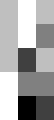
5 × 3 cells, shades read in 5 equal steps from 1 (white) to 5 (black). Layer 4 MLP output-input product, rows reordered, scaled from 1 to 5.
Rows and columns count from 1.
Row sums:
5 6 8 7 10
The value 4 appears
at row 3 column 2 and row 5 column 3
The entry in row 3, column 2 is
4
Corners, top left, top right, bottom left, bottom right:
2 2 1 4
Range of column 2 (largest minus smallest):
4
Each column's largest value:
2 5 4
